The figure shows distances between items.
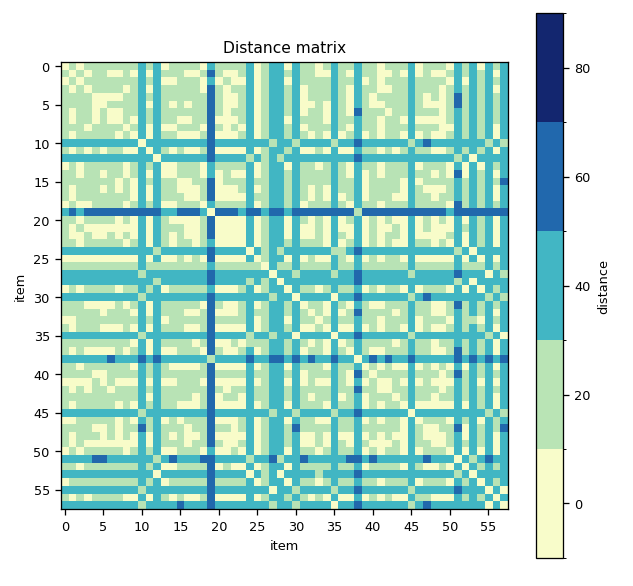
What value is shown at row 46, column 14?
20
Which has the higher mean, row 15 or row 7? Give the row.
15
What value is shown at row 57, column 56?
40
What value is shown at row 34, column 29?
20
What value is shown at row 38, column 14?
40
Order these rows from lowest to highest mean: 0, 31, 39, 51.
39, 31, 0, 51
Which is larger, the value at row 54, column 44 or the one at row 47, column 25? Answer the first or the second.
the first
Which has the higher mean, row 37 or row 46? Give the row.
46
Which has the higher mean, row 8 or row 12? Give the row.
12
